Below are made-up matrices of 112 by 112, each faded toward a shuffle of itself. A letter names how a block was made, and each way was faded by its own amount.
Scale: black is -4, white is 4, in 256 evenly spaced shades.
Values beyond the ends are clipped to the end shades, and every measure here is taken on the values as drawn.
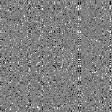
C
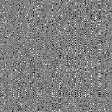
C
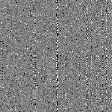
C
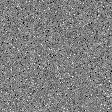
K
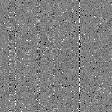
C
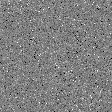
K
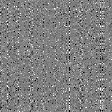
C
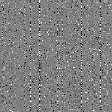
C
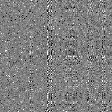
C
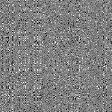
C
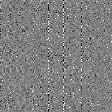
C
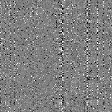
C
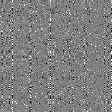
C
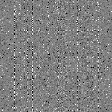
C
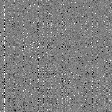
C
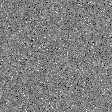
K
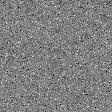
K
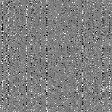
C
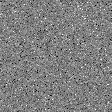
K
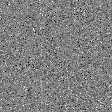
K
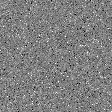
K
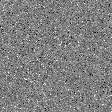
K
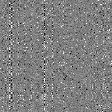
C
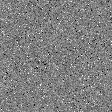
K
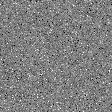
K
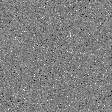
K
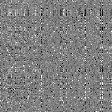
C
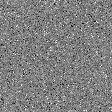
K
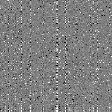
C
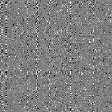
C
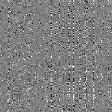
C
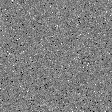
K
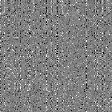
C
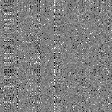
C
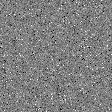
K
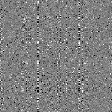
C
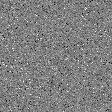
K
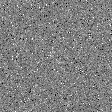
K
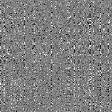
C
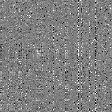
C
